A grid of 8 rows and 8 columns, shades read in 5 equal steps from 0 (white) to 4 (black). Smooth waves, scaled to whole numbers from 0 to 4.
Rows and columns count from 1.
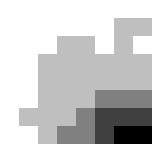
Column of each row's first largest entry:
1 7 4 3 3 6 6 7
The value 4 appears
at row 8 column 7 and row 8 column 8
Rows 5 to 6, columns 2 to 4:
0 1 1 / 0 1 1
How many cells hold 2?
6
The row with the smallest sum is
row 1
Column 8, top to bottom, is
0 1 0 1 1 2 3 4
